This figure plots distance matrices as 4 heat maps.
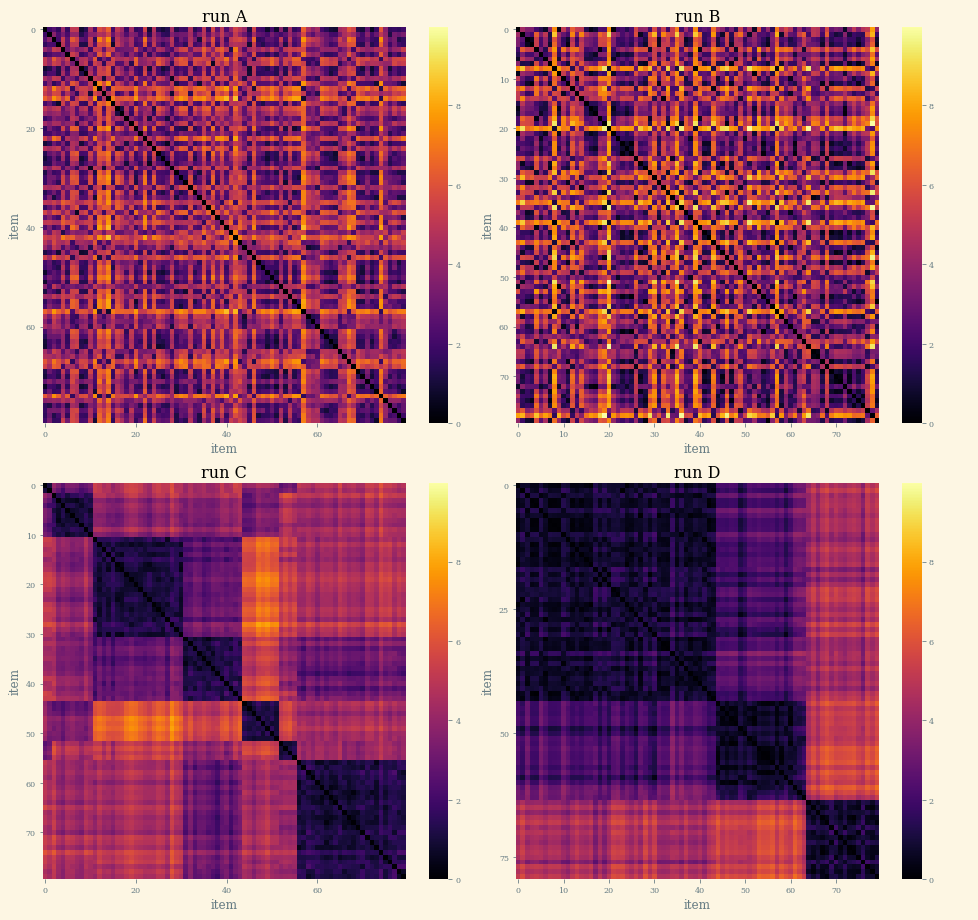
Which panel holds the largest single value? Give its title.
run B
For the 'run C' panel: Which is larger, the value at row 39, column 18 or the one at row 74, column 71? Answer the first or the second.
the first
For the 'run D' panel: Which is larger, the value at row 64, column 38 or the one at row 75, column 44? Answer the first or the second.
the second
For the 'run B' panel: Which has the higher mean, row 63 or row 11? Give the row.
63
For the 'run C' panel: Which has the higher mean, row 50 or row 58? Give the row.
50
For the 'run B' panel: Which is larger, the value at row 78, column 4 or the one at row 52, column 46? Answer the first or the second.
the first
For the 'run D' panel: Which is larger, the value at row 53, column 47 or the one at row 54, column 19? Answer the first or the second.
the second
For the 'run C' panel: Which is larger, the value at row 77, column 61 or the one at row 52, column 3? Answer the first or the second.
the second
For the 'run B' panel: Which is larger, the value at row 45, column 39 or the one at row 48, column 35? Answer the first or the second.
the first
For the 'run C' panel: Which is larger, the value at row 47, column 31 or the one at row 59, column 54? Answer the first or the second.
the first
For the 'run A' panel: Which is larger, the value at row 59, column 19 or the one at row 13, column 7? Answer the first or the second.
the first
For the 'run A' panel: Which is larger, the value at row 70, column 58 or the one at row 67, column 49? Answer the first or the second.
the second
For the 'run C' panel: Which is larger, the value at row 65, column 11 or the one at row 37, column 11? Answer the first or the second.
the first
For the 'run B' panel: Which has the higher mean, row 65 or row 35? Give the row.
35
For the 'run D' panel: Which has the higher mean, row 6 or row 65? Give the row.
65
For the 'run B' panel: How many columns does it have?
80
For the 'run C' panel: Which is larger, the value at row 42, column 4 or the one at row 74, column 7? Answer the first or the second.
the second
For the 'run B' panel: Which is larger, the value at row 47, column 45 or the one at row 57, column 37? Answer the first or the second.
the second
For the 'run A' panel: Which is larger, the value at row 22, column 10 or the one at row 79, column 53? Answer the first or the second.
the first
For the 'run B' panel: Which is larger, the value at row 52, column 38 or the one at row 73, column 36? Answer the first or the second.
the second
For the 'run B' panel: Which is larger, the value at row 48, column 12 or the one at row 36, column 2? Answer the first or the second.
the first
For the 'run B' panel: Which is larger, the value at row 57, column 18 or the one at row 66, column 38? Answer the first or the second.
the first
